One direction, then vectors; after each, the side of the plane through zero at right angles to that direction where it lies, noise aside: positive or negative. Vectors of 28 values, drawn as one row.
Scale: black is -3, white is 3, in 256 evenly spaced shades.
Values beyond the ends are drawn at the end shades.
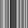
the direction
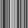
negative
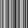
positive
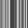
positive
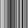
positive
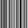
negative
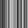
negative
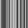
negative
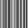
negative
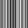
positive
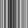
positive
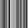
negative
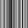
positive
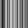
negative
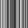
positive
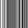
positive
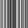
positive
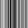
positive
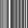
positive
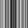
positive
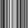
negative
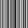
positive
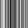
positive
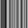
negative
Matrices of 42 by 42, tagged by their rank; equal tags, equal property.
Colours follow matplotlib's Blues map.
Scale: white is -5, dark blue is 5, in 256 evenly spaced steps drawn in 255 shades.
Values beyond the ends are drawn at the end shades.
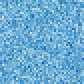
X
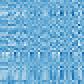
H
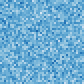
X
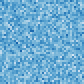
X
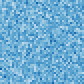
X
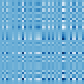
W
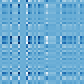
W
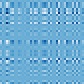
W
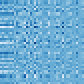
H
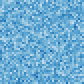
X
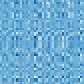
H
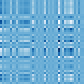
W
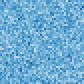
X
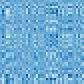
H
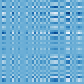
W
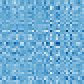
H
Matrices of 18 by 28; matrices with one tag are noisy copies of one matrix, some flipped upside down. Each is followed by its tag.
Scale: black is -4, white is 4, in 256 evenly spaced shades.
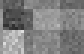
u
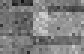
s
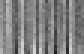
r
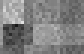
u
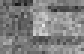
s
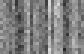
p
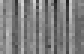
r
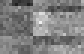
s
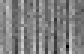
r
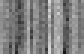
p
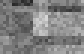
s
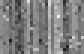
p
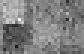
u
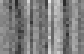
p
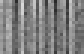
r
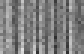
r
